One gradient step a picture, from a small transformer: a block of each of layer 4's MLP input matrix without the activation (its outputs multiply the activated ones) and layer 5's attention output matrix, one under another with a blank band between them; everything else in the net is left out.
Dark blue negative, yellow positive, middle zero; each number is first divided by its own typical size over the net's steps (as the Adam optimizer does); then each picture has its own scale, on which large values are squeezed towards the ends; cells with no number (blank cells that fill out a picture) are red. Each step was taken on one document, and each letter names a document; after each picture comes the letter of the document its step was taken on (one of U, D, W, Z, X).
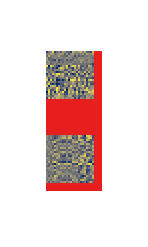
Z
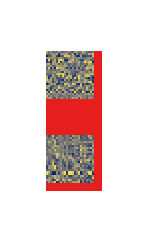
Z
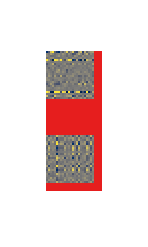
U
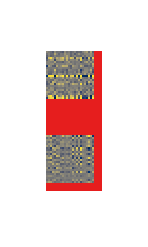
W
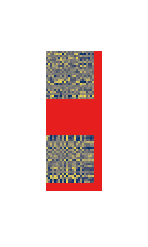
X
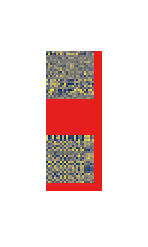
X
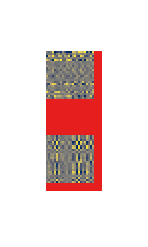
U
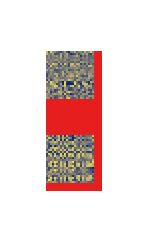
X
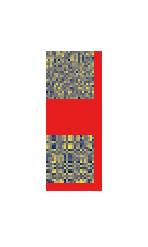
Z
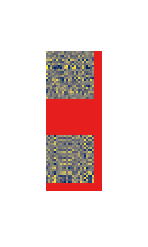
Z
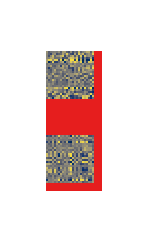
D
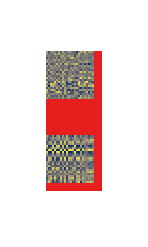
X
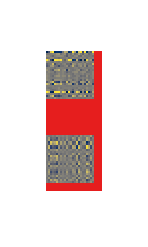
U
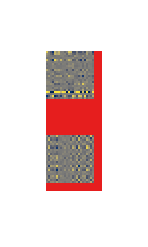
U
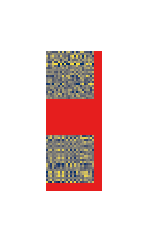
D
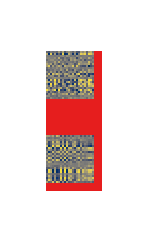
X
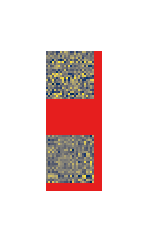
Z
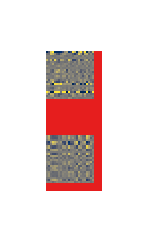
U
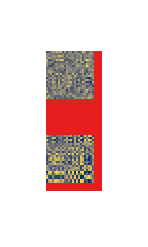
Z
